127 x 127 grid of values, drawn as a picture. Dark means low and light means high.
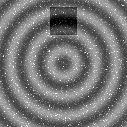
Rings spread out from the centre. The values follow a bell shape. The ninth with the lowest average is the top middle. No overall slope runs across the table. An odd patch, lower than its surroundings, sits in the top middle.
